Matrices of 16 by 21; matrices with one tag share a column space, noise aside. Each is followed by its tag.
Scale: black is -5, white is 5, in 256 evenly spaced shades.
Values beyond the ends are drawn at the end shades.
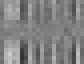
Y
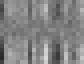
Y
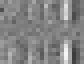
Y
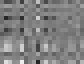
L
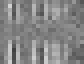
Y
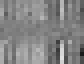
Y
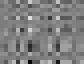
L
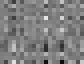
L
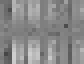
Y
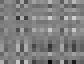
L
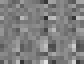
L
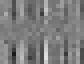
Y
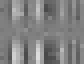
Y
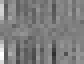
Y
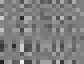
L
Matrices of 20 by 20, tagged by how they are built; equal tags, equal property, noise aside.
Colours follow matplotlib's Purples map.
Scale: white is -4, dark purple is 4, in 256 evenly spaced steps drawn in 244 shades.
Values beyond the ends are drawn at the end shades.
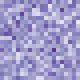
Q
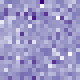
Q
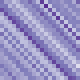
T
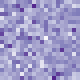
Q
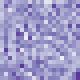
Q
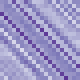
T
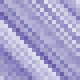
T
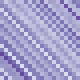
T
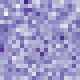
Q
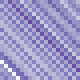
T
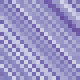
T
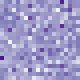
Q
